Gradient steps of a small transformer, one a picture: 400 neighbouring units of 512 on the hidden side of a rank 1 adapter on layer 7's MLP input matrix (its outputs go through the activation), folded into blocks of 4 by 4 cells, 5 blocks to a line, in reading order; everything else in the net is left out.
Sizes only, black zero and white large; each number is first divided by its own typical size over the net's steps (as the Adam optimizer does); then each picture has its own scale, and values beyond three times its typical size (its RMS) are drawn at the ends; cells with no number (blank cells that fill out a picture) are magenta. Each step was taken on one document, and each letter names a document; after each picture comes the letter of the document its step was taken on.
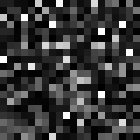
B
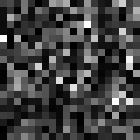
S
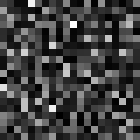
S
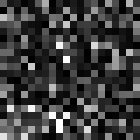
B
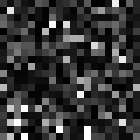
B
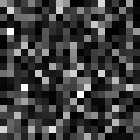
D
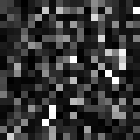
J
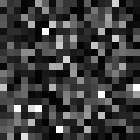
B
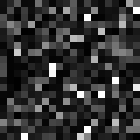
B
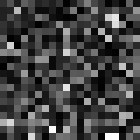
D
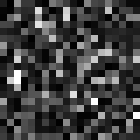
S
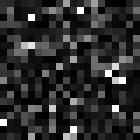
J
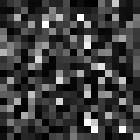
S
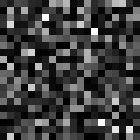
S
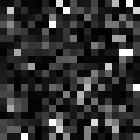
B
